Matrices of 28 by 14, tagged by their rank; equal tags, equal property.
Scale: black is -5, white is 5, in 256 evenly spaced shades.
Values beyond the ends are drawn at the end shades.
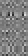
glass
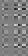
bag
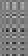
bag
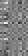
glass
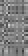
glass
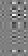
bag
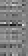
glass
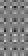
bag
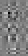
glass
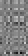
glass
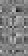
glass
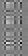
bag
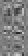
glass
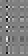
bag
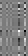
bag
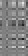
bag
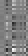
bag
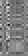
glass
